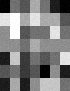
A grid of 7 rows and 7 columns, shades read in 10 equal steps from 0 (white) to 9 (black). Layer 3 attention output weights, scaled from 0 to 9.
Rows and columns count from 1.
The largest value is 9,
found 3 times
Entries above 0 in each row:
7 6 6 7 7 7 7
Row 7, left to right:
8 3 8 4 2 2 5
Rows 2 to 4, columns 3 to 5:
3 1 3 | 6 5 5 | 5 3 4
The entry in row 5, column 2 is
2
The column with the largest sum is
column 3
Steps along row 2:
down up down up same up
